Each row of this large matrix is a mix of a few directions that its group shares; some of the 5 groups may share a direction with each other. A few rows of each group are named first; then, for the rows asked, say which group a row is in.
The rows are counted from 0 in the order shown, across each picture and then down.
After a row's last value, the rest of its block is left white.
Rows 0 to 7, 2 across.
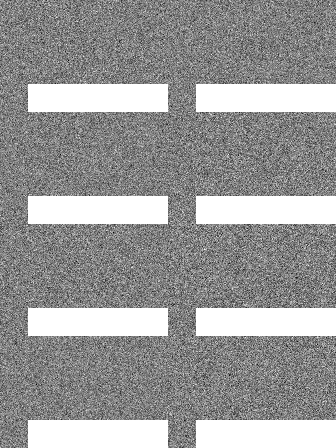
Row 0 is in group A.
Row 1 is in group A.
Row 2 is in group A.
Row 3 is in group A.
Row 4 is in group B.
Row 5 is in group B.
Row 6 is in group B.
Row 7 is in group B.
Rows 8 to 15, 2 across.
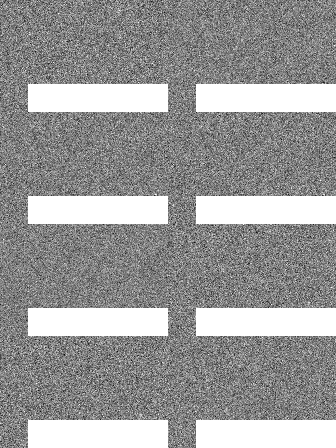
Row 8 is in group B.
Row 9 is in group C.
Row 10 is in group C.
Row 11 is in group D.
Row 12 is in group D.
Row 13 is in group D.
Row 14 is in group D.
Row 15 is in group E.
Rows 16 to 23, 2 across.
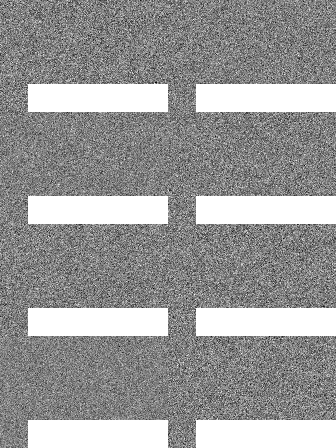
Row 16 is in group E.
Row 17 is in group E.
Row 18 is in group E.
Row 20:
B
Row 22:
B
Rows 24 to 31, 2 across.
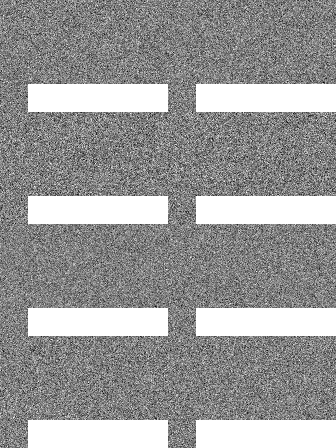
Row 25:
C
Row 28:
C
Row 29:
C
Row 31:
D
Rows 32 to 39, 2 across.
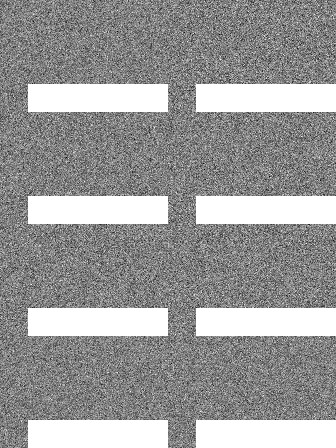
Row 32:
E
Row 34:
E
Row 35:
D
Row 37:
D
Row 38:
E
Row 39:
B
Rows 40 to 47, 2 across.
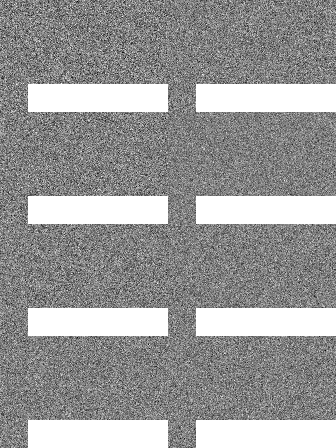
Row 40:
B
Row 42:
D
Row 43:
A
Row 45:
E
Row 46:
B
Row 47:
A
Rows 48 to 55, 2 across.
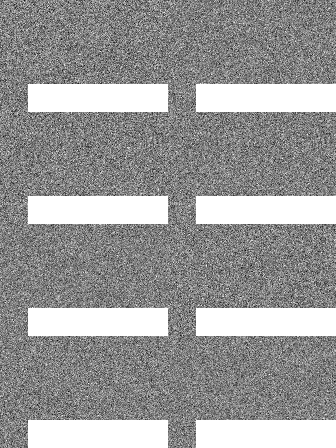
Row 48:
B
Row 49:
E
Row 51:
E
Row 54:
C
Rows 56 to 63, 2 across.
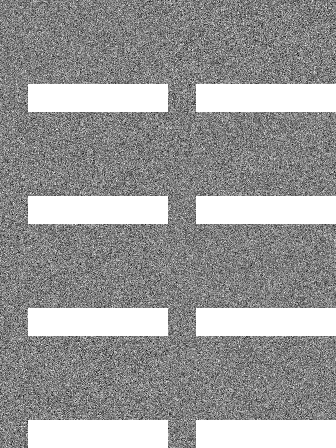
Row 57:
E
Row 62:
C
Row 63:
B
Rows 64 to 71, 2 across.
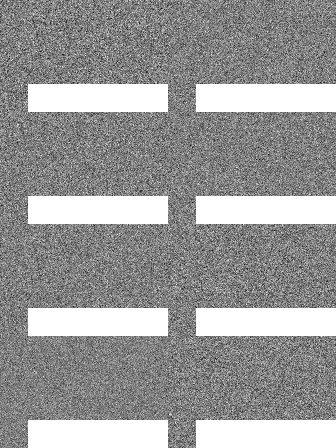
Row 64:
E
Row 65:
E
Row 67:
C
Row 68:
E
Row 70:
A
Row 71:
B
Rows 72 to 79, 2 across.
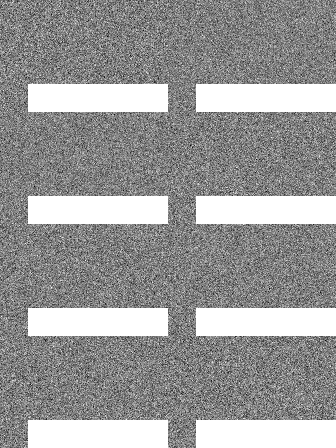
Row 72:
E
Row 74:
A
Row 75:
C
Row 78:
E
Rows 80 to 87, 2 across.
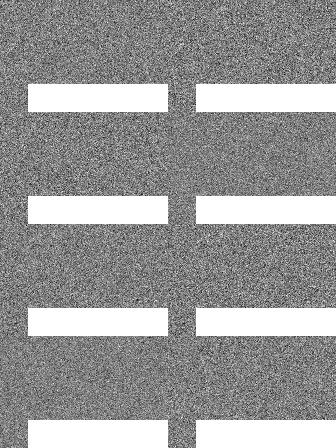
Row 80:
E
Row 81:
E
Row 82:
C
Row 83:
D
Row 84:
D
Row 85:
D
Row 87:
C
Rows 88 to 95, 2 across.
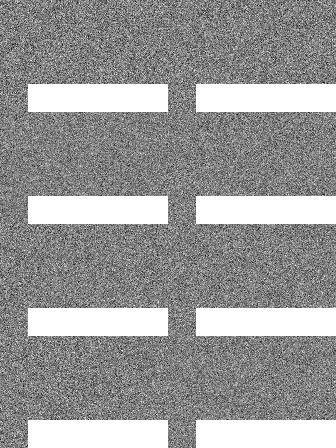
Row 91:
D
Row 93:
E
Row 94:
A
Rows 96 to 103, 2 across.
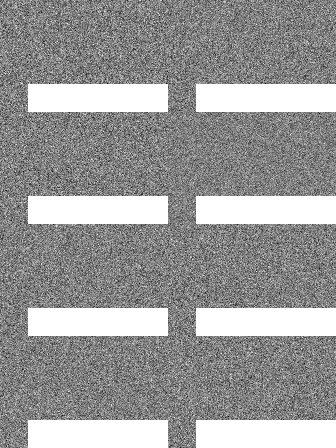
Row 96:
B
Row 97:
D
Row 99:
B
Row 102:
C
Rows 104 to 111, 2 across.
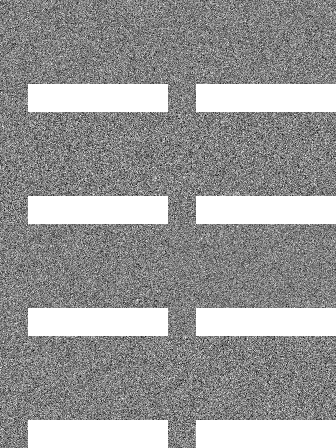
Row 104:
E
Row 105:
A
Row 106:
D
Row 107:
E
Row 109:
D
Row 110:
D
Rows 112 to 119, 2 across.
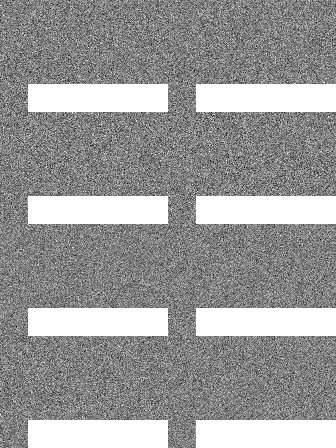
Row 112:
C
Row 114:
D
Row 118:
B
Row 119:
E
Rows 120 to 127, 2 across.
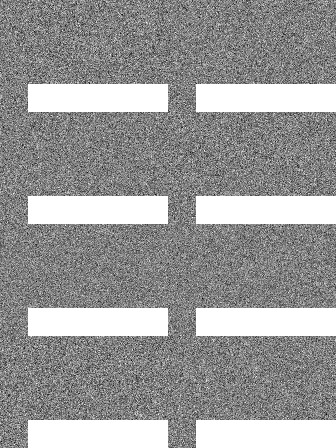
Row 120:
A
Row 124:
D
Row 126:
D
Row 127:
E
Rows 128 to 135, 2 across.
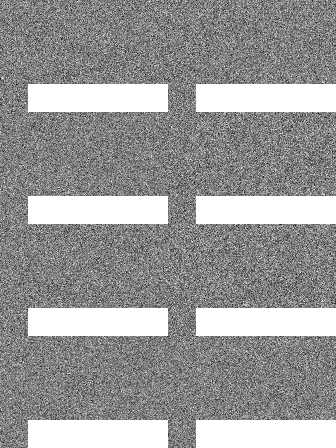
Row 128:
B
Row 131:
D
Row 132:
C
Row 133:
B
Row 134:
A
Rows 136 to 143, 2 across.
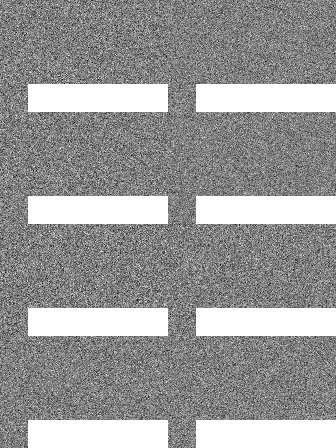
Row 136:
C
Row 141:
E
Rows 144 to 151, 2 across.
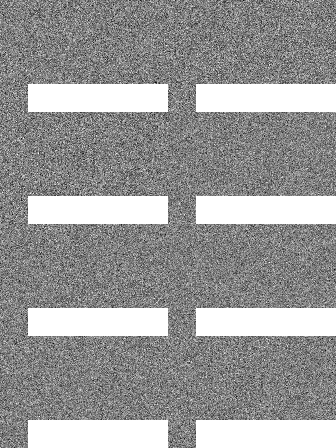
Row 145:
D
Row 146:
A
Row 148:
A
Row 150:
B
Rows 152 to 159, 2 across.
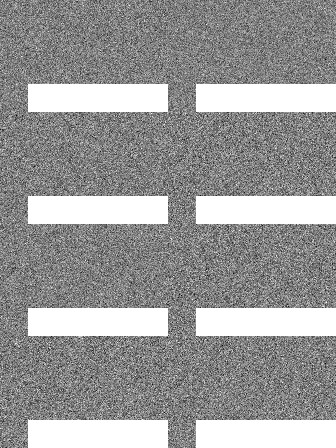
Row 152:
B
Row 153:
A
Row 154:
B
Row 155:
E
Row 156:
E
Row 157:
E
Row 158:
B
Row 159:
E
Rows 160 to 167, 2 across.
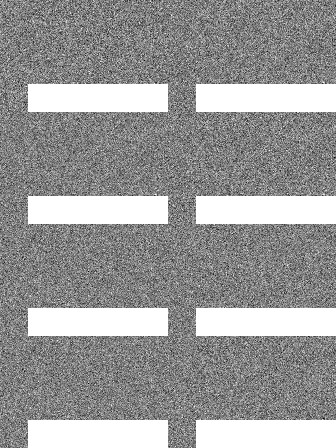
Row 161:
D
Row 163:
C
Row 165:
A
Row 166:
C
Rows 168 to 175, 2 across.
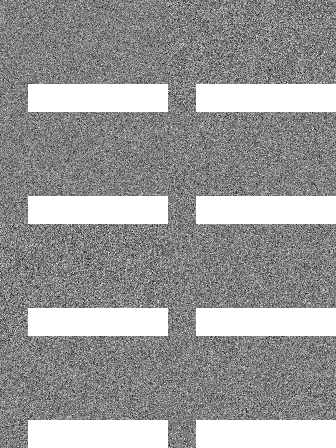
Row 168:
D
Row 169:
E
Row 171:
C
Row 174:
E
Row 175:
A
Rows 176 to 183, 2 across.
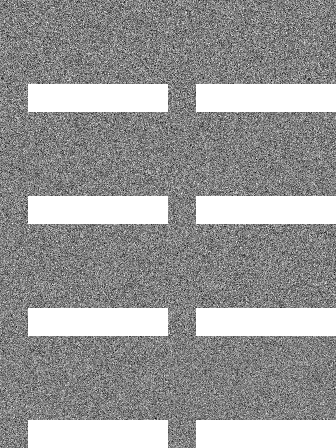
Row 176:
B
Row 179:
C
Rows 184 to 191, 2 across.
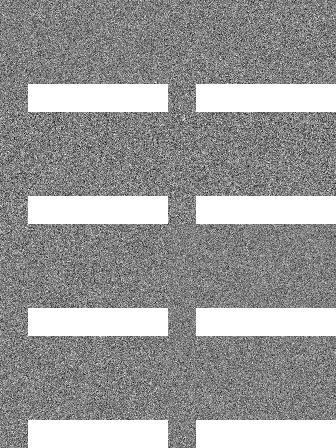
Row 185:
C
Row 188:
A
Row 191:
A
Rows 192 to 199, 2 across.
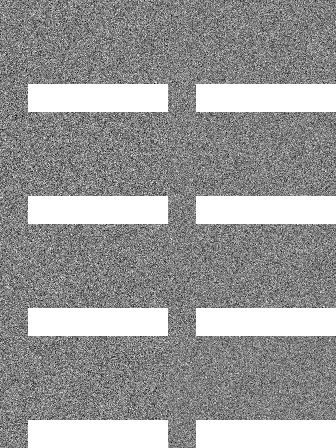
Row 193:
D
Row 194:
B
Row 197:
D
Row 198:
E
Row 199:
A
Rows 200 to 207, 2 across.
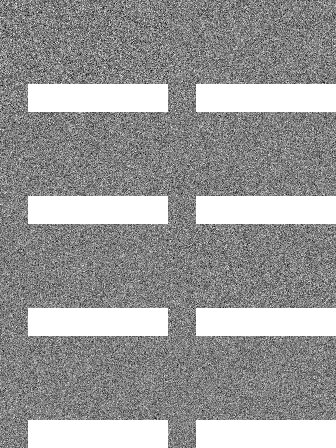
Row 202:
B
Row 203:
C
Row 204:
A
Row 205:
A
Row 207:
A
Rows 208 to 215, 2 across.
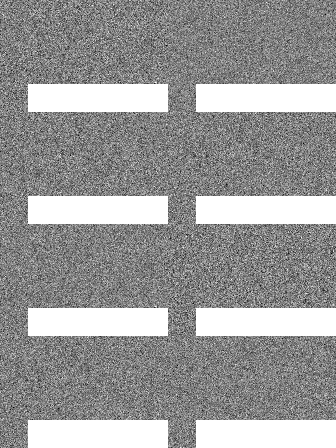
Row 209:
A
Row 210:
A
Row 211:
E
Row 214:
E
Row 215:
A
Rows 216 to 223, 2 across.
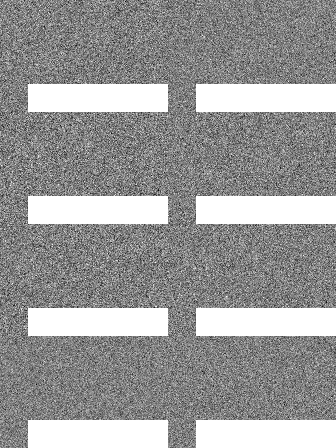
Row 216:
B
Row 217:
A
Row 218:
E
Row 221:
E
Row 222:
B
